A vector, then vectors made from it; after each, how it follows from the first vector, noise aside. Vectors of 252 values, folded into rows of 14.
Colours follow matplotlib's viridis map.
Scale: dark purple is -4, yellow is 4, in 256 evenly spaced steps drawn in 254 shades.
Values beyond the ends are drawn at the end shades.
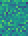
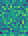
reversed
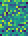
scaled up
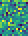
scaled up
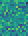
copied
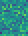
reversed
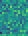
reversed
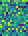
scaled up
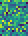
scaled up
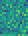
reversed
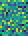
scaled up
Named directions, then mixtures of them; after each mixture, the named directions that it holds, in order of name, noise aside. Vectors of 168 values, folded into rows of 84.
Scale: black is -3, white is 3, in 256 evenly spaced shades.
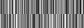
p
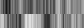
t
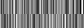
p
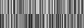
p, t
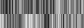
p, t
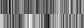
p, t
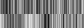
p, t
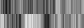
t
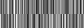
p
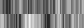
t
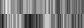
t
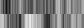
t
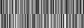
p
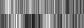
p, t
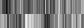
t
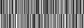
p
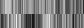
p, t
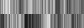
t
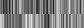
p, t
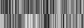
p, t
